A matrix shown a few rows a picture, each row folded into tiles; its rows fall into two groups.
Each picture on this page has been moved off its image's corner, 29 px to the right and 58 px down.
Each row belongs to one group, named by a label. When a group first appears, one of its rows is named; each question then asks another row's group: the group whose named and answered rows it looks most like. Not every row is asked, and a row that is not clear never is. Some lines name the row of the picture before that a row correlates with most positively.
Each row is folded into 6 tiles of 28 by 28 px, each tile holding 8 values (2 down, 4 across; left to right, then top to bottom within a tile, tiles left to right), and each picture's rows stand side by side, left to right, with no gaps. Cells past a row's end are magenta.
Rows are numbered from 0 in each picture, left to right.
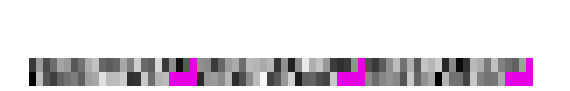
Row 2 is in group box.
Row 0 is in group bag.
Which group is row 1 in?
box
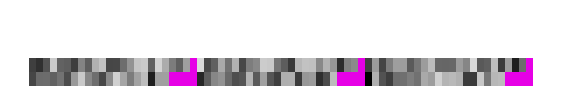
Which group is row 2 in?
bag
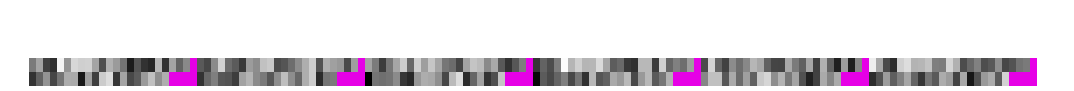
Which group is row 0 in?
bag
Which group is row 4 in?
bag
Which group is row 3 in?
box
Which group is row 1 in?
box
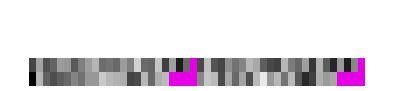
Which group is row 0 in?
bag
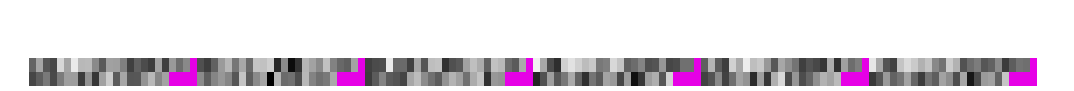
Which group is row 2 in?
box
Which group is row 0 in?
bag
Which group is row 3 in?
bag
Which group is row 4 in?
bag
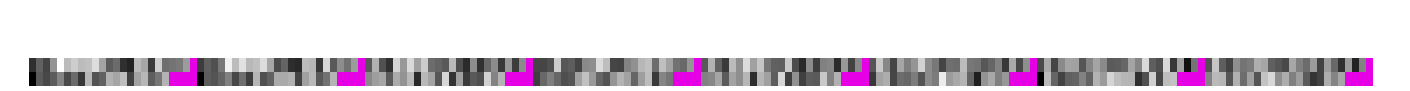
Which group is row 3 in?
box
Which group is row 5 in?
bag
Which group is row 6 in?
bag
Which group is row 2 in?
bag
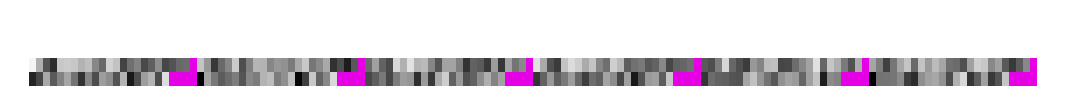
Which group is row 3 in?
bag
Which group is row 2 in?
bag
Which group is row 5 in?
box
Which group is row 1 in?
bag
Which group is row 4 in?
box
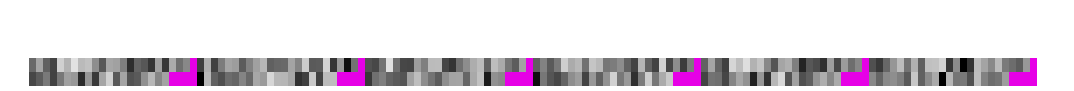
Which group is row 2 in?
box
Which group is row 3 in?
bag
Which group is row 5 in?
box
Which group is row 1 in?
bag
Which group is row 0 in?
bag
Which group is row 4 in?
bag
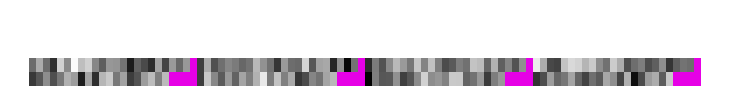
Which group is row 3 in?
bag
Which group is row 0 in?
bag
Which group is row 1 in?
bag
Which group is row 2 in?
box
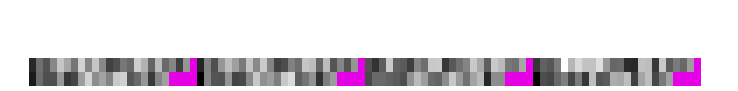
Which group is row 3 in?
box
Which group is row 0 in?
box
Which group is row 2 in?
box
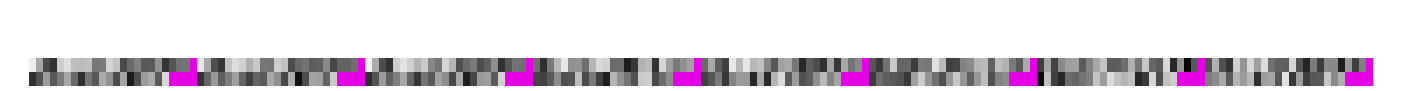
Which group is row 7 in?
bag
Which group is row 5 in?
box
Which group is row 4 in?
bag
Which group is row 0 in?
bag
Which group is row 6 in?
bag
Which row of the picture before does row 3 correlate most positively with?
3
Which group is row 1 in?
bag
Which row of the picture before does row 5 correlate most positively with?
2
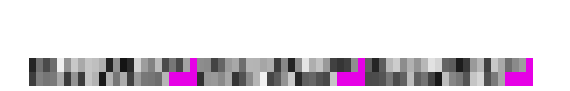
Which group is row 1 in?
box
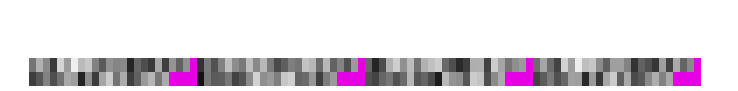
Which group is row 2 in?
box
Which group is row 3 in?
bag
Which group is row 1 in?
box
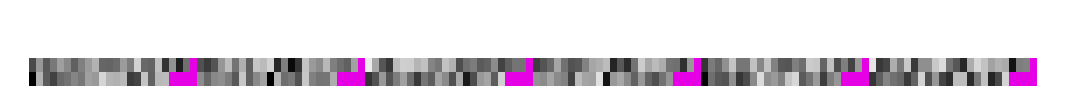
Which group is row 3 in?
box
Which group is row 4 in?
box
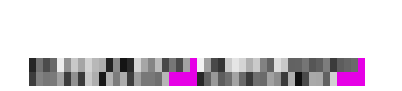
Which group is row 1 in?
bag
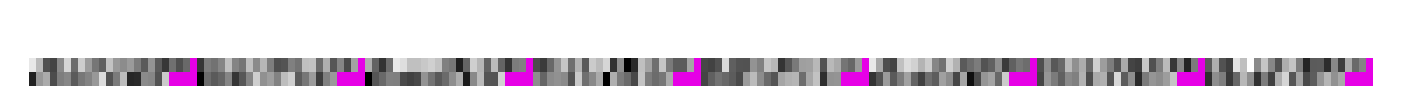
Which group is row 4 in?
box
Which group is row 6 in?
bag
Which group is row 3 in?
box
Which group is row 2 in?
box
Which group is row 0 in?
bag
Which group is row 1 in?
box
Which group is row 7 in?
bag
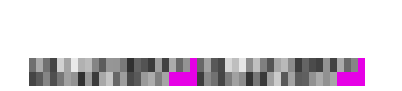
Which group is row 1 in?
bag
